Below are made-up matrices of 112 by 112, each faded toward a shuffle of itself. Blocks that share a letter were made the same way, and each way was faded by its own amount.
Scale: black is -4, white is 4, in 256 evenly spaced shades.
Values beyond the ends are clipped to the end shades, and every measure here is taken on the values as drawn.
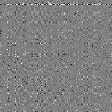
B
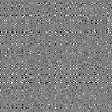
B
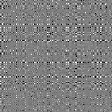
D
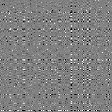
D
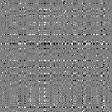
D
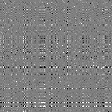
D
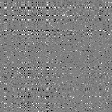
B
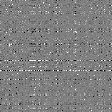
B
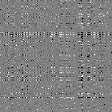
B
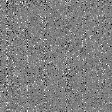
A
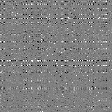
B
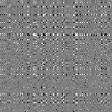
D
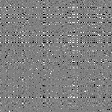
B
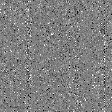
A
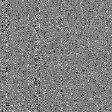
A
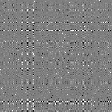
D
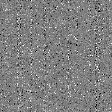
A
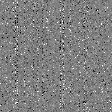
A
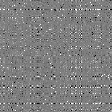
B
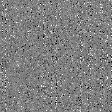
A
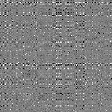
B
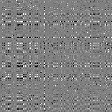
D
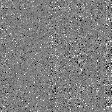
A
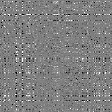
B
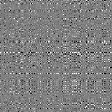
B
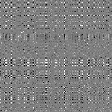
D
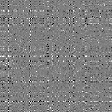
B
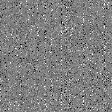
A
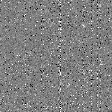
A
